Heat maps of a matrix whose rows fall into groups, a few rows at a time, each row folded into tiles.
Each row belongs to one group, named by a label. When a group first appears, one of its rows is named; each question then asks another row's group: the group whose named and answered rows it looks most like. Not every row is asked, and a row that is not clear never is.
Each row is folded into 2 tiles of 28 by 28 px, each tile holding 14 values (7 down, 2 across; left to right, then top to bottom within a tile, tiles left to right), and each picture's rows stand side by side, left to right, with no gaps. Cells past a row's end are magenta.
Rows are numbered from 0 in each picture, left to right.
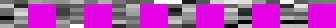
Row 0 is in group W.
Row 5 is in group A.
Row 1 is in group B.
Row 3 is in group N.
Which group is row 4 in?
A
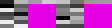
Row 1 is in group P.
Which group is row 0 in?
B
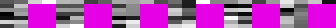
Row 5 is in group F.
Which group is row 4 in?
B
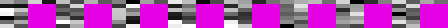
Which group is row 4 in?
B
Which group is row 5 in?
A
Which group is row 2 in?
A
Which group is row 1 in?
N
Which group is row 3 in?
B
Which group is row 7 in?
N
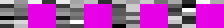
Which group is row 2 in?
A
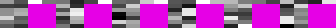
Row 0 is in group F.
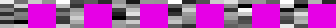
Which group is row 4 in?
F
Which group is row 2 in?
W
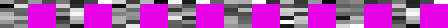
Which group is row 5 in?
P
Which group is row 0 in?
A
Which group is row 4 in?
F
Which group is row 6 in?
B
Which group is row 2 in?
A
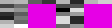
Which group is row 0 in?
B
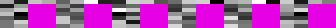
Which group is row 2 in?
B
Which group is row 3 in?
F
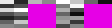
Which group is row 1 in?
A
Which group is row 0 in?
P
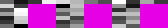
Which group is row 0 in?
W
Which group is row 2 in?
W
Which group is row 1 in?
A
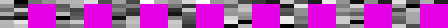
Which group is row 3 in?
F
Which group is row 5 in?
N
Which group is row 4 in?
A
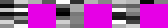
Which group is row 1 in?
N
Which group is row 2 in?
B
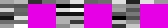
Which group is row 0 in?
B
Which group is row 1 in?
B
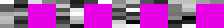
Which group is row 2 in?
B
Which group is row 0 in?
F
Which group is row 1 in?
W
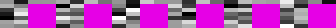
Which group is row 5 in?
W
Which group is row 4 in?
B
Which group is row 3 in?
P
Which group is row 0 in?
W
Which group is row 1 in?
A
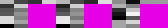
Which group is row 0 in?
N
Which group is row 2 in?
W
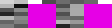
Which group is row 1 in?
N
